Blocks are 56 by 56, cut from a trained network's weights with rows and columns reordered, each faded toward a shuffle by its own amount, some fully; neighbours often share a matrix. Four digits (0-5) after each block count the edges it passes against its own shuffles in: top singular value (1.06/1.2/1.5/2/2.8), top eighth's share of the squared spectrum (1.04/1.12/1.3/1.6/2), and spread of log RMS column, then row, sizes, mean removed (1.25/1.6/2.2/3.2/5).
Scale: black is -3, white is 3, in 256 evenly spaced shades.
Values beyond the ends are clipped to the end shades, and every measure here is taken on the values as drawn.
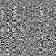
3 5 3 2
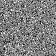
0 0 0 0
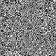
2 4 2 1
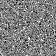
0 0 0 0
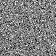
0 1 0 0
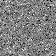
0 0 0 0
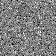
0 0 0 0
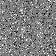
0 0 0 0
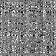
3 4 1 3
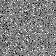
0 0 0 0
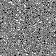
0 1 0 0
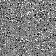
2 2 0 1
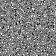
0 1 0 0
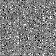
2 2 0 2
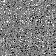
0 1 0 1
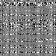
3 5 1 4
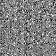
2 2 0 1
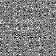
2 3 2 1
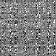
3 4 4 0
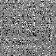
2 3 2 0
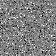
0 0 1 0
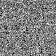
2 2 0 0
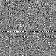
3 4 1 2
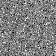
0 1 0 0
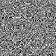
3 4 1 2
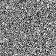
1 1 0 0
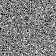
1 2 0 0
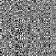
3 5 3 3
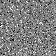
0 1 0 0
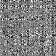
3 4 0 3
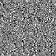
3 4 2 1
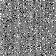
2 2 0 1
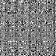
3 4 1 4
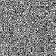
3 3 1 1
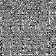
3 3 3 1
